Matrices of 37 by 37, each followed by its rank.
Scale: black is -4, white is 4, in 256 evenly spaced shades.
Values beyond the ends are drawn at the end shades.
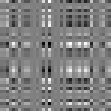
one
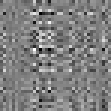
three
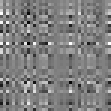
two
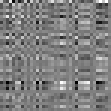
two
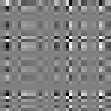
one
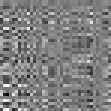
three
